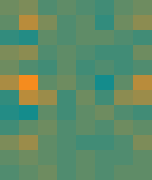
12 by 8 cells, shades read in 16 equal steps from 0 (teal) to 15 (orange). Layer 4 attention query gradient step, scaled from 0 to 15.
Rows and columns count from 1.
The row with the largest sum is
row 6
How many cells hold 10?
1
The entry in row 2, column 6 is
2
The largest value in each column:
10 15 9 6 6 6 8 11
